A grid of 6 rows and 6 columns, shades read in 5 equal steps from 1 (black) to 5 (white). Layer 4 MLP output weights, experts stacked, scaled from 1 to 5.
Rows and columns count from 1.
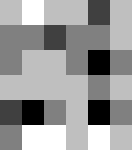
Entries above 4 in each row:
1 0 0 0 0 3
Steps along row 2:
same down up same up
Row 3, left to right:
3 4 4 3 1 3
